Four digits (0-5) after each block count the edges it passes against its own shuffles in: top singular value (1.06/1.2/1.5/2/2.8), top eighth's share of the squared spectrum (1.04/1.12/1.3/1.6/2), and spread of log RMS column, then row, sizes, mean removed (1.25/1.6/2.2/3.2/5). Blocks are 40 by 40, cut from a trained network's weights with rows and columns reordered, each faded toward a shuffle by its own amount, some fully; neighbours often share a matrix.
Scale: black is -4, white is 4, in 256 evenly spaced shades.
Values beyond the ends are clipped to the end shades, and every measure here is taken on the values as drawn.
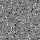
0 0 0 0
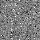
1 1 1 0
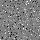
0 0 0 0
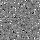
0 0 0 0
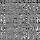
3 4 3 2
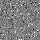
0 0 0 0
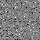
1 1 0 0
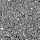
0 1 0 0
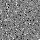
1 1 0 0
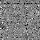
2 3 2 1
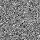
1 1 0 0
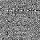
2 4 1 1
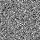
1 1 0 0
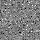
1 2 0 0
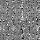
2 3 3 1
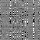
3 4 3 1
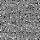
2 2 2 0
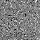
1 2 1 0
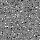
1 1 0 0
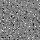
1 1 1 0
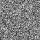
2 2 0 0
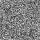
1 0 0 0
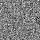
1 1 0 0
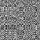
4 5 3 1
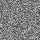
2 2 0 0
